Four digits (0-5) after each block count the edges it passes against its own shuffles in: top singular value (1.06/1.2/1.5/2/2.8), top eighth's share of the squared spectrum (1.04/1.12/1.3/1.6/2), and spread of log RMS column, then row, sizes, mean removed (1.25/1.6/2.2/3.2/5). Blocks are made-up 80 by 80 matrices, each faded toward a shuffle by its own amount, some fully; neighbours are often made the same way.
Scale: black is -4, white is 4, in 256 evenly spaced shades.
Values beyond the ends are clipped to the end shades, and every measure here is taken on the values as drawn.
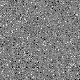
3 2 0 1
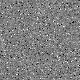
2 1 0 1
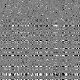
5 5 3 4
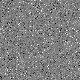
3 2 0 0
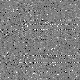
4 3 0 2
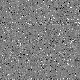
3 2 0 1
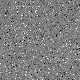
0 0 0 0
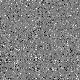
3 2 0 1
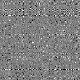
4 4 2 3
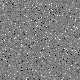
1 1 0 0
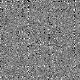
2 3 3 2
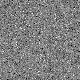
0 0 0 0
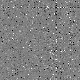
3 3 1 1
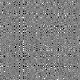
4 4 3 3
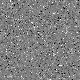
2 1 0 0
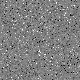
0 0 0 0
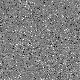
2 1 0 0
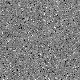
2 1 0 0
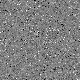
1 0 0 0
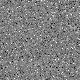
0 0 0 0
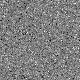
0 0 0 0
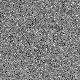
0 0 0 0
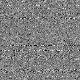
2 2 0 3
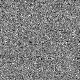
0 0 0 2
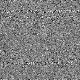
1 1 0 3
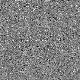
1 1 0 2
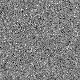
0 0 0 1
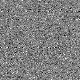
1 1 0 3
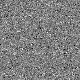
0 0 0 2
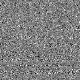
0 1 0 3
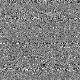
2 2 0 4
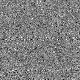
1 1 0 2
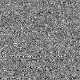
1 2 0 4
